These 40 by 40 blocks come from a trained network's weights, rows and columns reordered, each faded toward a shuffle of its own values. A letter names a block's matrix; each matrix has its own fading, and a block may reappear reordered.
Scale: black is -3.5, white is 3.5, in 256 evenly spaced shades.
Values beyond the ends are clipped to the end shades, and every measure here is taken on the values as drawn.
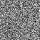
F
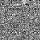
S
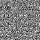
S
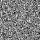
F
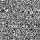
S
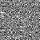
S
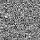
S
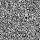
F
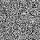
F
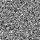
F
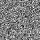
F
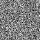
F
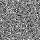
F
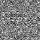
S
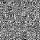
S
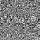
S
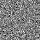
F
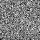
F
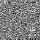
S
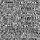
S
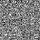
S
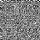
S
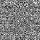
S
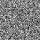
F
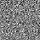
S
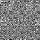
S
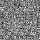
S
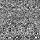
S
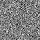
F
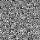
S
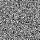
F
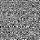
S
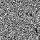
F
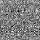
S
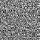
S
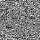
S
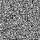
F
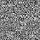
S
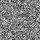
F
